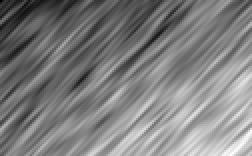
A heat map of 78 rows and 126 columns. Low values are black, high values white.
Slope: up to the bottom right. Odd rows or columns: none. Grain: diagonal, up to the right. Ninth with the lowest average: top left. Lone odd cells: none. Ninth with the highest average: bottom right.
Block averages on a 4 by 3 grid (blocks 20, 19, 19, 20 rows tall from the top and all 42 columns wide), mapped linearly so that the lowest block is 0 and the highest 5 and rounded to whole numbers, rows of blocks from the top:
012
123
134
245
